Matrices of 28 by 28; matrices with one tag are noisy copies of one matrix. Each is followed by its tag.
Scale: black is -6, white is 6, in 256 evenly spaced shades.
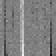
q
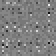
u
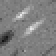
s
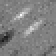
s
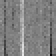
q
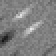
s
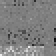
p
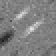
s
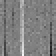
q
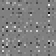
u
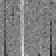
q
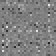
u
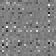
u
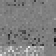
p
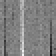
q
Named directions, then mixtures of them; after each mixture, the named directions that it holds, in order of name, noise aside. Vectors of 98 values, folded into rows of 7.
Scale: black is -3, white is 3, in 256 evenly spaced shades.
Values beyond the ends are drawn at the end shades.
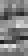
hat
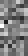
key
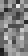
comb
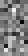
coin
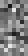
coin, hat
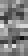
hat, key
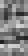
coin, hat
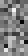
coin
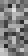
coin, comb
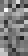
comb, key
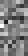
key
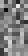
coin, comb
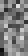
comb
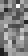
comb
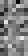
comb, key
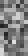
comb, key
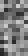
comb, hat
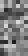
comb, hat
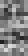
coin, hat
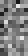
comb, key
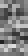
coin, hat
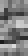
hat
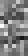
hat, key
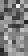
comb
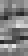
hat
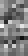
hat, key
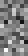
coin, key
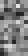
comb, hat
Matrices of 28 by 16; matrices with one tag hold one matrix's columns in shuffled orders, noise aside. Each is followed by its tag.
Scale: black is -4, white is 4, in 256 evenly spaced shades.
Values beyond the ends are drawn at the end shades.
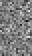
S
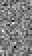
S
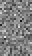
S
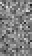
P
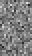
P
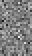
S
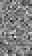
S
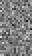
S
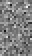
P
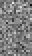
P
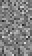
S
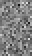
P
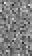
P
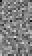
S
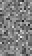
S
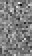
P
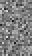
S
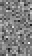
S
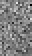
P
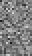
S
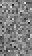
P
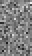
P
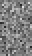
P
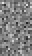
P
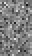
P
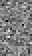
S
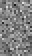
P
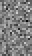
S
